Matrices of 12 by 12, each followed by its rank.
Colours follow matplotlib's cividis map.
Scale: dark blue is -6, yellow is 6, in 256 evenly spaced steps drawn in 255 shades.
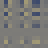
one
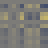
one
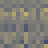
two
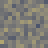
full rank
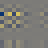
one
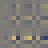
one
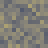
full rank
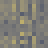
two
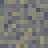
full rank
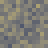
full rank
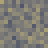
full rank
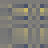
one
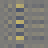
one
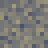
full rank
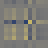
one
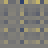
one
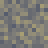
full rank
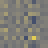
two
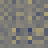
two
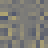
two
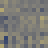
two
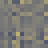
two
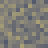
full rank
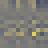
two
